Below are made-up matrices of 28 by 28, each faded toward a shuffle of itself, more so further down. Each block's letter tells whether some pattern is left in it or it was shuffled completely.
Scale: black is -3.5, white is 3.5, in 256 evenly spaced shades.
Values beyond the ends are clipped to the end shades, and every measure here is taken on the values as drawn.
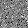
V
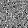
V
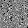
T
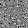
V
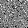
V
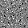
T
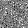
V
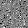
T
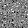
T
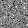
V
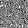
T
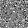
V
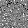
V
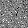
V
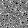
V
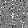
T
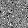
V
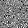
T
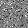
V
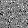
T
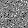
V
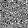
T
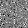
T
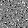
V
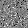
V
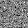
V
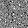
V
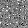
T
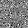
T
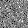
V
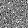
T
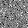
V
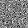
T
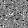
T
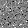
V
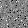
V
